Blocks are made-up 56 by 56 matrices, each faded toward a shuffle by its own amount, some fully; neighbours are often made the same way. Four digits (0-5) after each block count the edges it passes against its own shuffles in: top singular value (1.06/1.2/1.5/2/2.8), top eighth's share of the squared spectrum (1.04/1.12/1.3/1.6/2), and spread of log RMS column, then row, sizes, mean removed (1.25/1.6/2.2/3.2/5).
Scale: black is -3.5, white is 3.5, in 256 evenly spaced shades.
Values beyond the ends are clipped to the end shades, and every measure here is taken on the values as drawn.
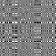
5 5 3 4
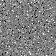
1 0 0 0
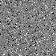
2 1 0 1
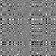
5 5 3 3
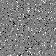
3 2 0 0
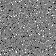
1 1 0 0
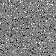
1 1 0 0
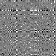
5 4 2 3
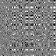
5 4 3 3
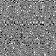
4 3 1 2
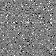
3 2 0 1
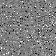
3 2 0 1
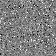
0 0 0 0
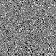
3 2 1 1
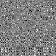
4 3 1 2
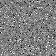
0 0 0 0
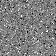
0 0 0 0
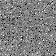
1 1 0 0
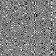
4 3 2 1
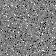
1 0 0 0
